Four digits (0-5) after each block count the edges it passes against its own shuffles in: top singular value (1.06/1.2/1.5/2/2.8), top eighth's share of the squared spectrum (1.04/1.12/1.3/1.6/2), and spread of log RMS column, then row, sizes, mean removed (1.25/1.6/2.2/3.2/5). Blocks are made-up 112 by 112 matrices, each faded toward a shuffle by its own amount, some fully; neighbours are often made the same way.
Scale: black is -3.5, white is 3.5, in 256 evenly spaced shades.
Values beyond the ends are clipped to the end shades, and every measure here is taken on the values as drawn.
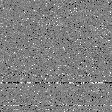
4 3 0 2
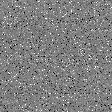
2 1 0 1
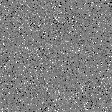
2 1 0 0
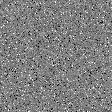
0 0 0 0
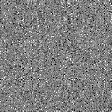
4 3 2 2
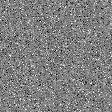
1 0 0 0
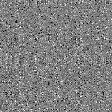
4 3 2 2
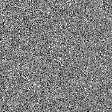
0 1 2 0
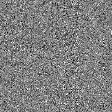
1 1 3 0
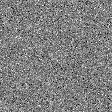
0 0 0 0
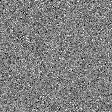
0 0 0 0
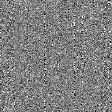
1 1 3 0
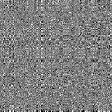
5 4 3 3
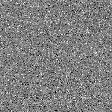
3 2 0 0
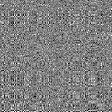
5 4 3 3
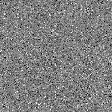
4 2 1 1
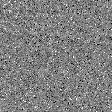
2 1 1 0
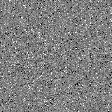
3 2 1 0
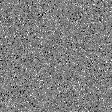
0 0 0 0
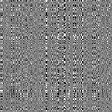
5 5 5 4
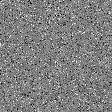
0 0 0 0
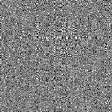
4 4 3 2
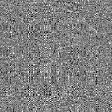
4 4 3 2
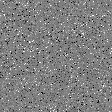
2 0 0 0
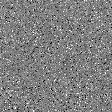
2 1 0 0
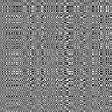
5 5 4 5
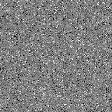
3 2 1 1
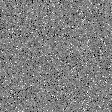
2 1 0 0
